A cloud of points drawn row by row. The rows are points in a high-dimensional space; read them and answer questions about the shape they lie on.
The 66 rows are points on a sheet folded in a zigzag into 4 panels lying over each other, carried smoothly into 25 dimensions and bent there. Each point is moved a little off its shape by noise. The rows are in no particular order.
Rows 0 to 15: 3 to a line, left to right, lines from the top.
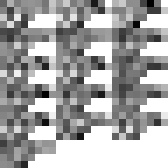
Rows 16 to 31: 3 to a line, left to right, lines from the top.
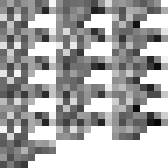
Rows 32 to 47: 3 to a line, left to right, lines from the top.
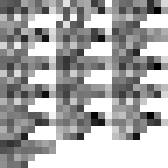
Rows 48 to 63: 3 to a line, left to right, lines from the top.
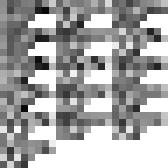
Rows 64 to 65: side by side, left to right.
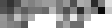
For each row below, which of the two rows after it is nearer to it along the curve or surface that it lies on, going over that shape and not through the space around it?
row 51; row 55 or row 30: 30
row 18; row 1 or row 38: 1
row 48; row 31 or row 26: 31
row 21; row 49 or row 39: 39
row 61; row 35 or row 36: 35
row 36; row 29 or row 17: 17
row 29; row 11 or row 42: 11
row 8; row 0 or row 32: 32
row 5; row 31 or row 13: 31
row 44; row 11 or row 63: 63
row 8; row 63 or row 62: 62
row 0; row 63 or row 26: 63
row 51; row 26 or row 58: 58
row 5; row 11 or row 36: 11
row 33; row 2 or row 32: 2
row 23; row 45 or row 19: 45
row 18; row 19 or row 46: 46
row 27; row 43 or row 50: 50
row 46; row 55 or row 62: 62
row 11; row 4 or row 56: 56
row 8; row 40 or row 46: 40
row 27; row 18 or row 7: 18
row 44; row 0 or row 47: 0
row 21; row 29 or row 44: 29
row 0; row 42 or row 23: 42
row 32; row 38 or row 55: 55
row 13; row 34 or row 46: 46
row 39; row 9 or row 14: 9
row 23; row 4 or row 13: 4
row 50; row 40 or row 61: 40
